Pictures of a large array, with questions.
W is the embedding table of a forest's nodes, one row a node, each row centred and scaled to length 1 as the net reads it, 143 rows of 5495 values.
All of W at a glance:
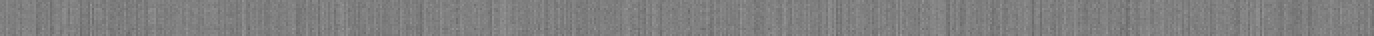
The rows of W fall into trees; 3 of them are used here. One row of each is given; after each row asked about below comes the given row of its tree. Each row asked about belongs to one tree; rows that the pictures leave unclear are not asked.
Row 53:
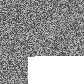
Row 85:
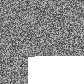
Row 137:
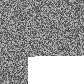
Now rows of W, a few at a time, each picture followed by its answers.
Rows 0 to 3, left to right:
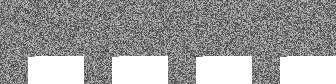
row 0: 53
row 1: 137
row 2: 85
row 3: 137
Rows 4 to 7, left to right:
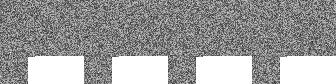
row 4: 137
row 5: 85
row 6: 85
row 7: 85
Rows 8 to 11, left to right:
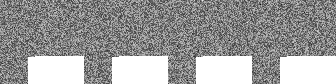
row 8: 53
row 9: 137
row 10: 137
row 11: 85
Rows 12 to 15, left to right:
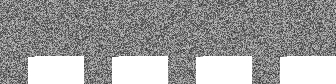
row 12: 137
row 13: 85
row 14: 53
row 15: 85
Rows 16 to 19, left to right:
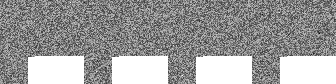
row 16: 85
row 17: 53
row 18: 53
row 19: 53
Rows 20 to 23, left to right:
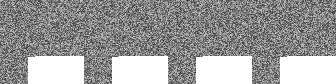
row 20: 53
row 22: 85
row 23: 53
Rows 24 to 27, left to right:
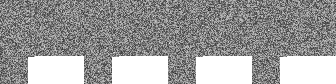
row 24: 85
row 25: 85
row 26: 53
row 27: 53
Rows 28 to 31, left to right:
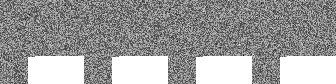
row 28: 137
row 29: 53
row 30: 53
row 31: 137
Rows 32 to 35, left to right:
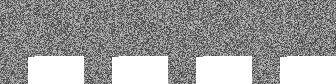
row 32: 85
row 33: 85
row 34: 85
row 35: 85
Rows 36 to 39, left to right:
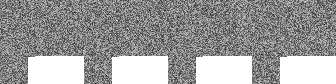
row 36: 85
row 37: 137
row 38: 85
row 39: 137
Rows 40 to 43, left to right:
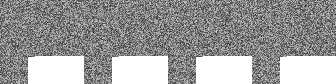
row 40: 85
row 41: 85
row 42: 85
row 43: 85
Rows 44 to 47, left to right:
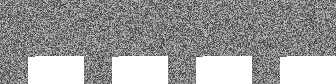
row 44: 53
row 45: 137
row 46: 85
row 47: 85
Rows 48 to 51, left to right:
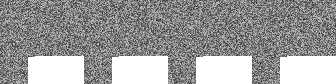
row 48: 85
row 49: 85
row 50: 85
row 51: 53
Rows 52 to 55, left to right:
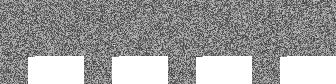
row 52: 137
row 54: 85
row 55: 53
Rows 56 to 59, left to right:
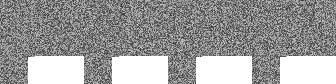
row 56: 85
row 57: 53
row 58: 137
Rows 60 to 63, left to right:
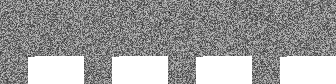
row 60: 85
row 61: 53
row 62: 137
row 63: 53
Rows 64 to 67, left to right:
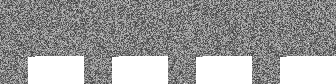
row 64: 53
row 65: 85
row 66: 85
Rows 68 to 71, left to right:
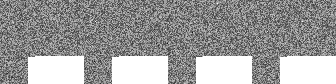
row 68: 137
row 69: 53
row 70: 85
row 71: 53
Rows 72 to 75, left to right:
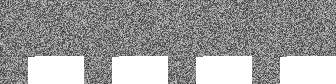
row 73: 85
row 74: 137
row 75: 85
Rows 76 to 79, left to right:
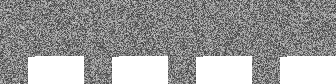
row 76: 85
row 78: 85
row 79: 53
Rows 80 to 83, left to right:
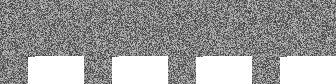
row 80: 85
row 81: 137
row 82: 53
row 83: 53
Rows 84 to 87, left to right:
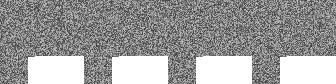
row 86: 137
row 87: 85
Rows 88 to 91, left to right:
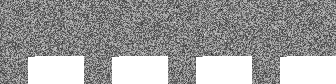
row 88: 85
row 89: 53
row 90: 85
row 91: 85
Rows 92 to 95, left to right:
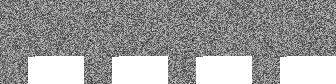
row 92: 85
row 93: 85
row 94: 137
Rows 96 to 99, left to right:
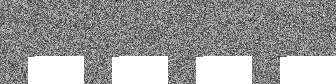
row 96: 53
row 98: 53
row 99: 137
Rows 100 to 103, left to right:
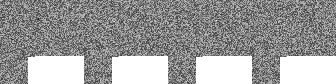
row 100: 53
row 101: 85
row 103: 85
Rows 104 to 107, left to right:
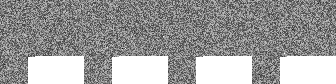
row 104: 85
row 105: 137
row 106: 53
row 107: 137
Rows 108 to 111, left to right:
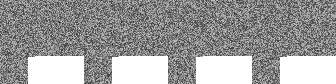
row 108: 137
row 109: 85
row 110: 53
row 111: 53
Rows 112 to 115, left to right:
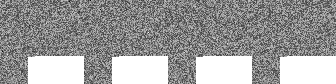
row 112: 53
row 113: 53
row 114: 53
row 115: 53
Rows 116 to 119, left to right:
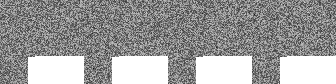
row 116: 53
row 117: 53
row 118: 53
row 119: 137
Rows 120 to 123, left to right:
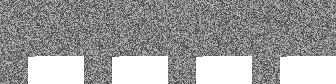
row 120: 137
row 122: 85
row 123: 53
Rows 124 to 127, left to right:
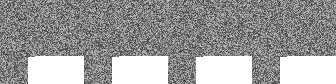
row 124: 137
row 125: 85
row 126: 53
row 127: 85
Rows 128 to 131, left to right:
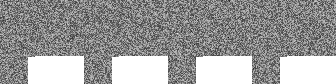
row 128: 53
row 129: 53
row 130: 85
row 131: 85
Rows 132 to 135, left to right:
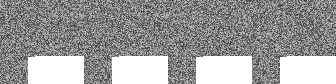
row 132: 53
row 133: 53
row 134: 85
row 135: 85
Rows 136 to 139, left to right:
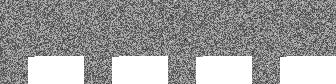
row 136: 85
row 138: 53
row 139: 85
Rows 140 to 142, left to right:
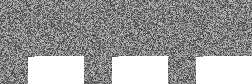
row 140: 85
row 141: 85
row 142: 53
